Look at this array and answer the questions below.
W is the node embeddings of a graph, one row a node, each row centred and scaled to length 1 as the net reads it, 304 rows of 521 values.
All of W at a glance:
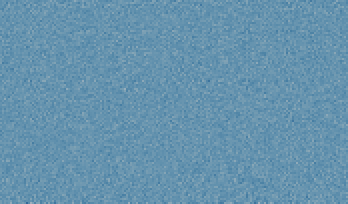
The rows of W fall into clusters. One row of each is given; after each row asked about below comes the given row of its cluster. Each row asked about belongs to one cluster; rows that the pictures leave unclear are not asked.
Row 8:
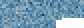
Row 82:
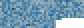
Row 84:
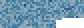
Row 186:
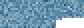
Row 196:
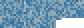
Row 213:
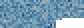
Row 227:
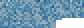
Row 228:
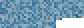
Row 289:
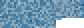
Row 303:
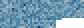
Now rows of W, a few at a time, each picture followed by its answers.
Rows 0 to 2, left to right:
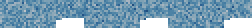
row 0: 196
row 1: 228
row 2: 228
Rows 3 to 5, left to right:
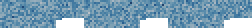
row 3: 82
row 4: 82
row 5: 84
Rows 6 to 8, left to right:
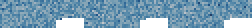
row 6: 8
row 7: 227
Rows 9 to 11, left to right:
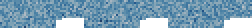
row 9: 186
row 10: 227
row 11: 186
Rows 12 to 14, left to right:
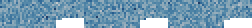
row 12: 303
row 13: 228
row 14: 213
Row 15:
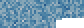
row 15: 227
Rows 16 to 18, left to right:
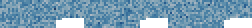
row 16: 303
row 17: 84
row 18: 8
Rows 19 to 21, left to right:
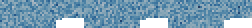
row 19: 8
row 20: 303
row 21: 84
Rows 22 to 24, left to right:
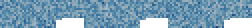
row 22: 213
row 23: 8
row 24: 213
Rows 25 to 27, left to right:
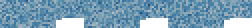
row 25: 84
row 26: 186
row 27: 289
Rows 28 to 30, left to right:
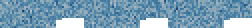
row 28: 303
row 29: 82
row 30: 82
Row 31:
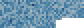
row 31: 196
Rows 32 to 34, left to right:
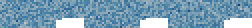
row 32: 84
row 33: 289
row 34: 8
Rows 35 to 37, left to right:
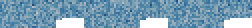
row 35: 228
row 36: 82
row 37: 227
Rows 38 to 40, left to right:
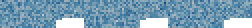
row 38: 8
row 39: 84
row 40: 196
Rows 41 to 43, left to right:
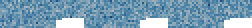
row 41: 303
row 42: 84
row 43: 227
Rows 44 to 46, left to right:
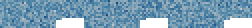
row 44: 196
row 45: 82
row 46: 8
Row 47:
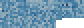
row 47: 82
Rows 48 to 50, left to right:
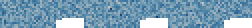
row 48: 228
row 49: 8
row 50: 8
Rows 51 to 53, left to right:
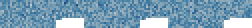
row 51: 82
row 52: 186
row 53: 196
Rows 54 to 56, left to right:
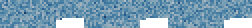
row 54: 228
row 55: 84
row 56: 84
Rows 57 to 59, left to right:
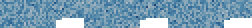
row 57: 196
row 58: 303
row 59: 228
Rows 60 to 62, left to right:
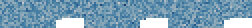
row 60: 8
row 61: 8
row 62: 289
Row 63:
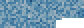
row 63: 196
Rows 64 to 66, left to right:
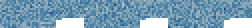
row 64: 84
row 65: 289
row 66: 196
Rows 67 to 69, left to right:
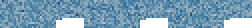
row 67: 8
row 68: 227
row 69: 303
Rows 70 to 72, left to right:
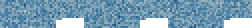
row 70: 84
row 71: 303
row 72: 82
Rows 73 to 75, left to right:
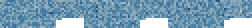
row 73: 84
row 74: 8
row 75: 289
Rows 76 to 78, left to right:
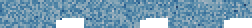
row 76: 228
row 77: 227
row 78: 82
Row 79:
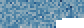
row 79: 84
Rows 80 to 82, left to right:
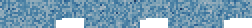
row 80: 82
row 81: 213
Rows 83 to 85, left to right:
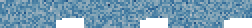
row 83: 228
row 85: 196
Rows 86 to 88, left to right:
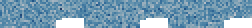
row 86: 196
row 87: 228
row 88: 84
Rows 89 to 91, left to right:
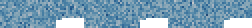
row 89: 186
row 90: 213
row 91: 196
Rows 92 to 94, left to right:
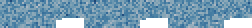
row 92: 84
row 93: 84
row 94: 84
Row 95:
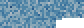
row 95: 186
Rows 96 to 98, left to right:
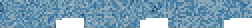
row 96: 213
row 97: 8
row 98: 82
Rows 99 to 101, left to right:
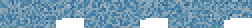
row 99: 303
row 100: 289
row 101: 8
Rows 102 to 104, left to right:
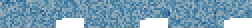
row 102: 82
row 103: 196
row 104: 196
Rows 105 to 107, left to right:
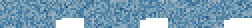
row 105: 196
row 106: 82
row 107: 303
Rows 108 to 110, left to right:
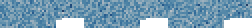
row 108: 213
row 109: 289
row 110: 82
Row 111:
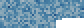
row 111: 227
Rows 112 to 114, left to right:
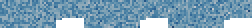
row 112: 228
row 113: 84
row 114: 303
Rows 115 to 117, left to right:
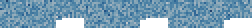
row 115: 82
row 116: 186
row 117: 82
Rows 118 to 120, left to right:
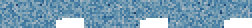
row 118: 8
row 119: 84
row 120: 8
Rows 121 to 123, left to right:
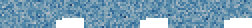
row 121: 8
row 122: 8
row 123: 228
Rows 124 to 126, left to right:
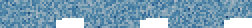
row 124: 228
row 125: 303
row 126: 289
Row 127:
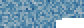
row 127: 8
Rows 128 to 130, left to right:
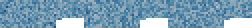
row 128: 228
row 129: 213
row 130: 289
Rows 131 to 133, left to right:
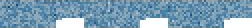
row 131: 227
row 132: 196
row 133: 213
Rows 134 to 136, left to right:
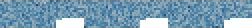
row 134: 213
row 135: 196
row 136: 213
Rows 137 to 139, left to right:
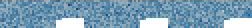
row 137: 303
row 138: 82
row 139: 196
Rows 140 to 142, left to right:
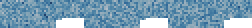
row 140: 227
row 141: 289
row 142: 84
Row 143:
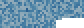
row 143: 8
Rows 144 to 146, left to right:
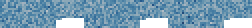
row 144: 289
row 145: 303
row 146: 84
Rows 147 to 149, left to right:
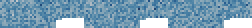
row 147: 227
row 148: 303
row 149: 82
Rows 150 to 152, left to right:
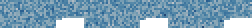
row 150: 186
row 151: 196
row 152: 186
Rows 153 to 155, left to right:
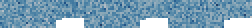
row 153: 82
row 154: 289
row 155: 228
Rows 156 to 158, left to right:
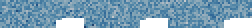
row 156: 289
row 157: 196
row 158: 227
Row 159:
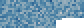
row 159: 289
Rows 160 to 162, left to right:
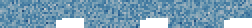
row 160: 303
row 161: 186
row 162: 196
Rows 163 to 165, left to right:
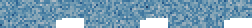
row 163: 227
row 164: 186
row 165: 213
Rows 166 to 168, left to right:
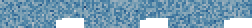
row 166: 8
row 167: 82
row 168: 289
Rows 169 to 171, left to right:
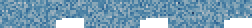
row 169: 196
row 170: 186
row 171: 228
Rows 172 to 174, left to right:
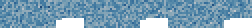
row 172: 289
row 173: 8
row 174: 82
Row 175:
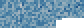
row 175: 289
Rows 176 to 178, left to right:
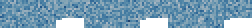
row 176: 289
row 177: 84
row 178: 213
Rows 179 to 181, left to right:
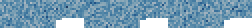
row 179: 196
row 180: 82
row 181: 289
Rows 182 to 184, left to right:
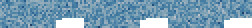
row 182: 82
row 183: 303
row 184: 228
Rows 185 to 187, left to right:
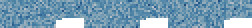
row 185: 84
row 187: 213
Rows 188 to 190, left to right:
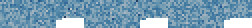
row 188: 186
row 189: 228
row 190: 227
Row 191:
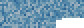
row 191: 186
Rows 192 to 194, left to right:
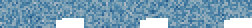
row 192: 303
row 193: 8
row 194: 227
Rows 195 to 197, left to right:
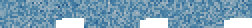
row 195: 82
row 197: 289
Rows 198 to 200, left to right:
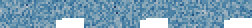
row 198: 303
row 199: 213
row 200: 228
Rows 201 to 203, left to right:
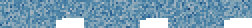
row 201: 186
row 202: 82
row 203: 289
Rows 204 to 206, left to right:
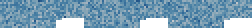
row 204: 186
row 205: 227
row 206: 213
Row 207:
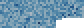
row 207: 186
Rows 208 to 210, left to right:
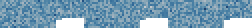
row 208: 227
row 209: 196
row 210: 82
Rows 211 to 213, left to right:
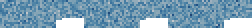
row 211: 228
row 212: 196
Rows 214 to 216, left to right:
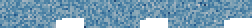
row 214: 227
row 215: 196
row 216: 289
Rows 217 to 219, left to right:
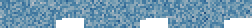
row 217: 82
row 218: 227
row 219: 228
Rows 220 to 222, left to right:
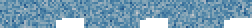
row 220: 84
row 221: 196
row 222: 186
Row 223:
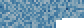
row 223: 213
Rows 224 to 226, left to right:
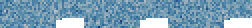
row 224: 228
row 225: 303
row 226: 228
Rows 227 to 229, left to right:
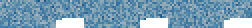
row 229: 196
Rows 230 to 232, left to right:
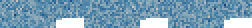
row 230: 227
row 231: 289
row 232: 186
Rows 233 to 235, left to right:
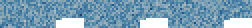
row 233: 196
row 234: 213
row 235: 82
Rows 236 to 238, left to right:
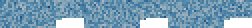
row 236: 289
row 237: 228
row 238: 186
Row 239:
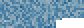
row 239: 213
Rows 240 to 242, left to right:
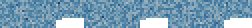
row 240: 8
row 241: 213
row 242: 8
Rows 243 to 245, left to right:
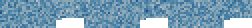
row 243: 289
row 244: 228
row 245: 82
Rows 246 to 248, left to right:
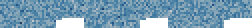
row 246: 186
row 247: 84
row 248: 82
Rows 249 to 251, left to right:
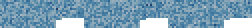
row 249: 196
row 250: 82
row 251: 84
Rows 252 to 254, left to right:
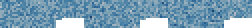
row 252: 82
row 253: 289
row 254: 84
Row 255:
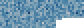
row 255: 186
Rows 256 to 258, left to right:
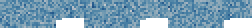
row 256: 84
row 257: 289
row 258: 82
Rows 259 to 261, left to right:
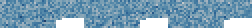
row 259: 84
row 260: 84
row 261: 196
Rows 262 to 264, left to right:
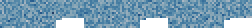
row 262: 196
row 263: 228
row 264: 228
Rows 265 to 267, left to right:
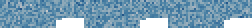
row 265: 289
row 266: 84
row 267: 8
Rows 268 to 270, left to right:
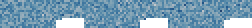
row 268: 8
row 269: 213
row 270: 8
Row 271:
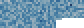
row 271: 213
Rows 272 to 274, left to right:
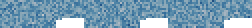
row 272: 8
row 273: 213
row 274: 228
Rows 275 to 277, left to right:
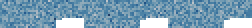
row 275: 228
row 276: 186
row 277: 196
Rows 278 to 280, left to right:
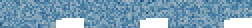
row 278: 227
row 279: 213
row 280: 227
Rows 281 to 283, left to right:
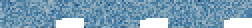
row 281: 82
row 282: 303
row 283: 196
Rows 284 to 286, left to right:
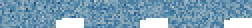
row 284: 8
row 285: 227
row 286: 228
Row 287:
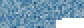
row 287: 303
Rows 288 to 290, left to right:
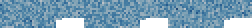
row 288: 213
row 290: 186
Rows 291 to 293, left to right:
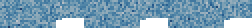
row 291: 227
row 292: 289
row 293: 289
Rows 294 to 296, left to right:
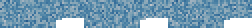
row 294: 227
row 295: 213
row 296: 227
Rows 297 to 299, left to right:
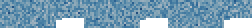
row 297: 213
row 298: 196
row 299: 82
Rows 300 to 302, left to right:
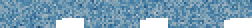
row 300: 303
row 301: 227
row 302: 227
